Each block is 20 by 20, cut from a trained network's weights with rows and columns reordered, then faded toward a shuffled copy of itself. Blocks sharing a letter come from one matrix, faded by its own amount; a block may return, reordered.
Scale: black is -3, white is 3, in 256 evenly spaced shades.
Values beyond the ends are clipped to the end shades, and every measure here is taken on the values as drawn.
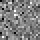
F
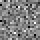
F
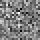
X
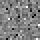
F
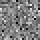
F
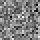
X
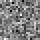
F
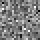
F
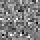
F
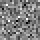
F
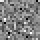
F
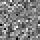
F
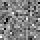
F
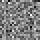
X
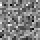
X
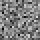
X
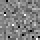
F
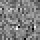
X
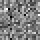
X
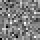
F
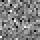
F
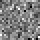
F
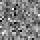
F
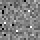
F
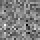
X
